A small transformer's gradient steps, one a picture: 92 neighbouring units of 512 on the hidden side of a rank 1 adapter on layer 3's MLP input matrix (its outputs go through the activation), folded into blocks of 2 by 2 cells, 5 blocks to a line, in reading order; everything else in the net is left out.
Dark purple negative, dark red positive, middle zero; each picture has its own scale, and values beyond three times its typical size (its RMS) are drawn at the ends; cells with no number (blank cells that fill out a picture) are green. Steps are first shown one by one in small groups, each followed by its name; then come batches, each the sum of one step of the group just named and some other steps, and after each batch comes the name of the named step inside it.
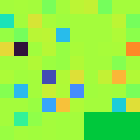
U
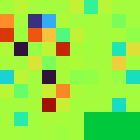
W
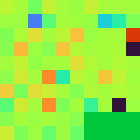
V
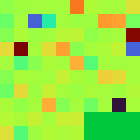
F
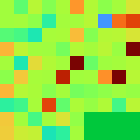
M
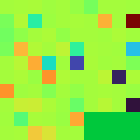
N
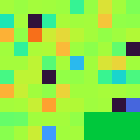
W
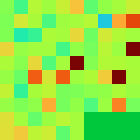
M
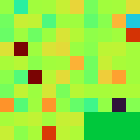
F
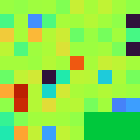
W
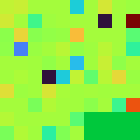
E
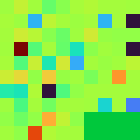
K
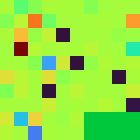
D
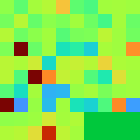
K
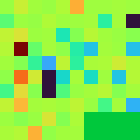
K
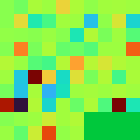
K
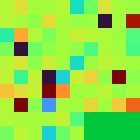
E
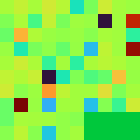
E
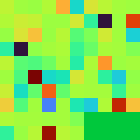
E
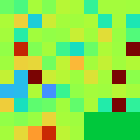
K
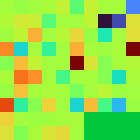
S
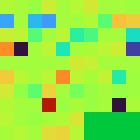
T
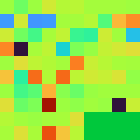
T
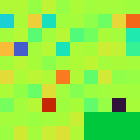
T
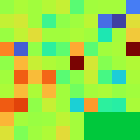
S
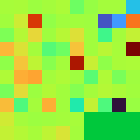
S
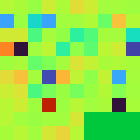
T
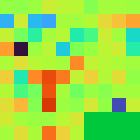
T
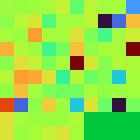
S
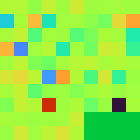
T
